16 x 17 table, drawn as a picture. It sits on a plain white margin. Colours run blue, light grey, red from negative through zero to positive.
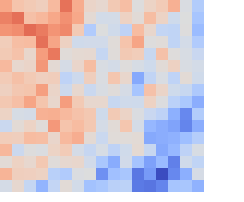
Ninth with the lowest average: bottom right. Average level on the scale: 50%. Slope: up to the top left. Mirror symmetry: none.
